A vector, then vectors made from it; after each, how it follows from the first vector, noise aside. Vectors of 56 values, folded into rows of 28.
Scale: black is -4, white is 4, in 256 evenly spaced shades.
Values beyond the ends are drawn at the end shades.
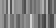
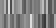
copied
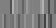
partly zeroed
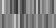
wrapped around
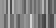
copied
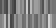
wrapped around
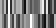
scaled up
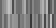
sign-scrambled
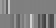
partly zeroed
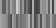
wrapped around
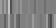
partly zeroed
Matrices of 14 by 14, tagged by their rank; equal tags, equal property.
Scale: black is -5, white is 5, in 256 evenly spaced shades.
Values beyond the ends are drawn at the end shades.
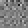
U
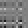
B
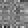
U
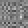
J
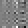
J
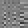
J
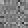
U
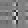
B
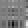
B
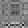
J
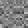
U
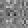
U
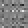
J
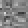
U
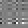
B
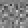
U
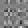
J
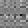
J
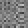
U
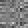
J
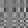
B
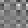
B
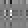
B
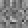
U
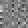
J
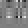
B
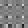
B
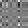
B
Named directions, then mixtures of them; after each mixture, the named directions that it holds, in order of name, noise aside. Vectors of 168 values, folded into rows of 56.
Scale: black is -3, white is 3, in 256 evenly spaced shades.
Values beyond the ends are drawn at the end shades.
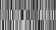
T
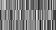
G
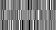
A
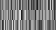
A, G, T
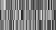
G, T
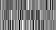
A, G, T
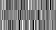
A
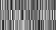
T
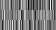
A, G, T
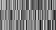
G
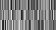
A, T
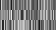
T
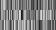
G, T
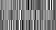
A, G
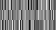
A, T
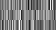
A, G, T
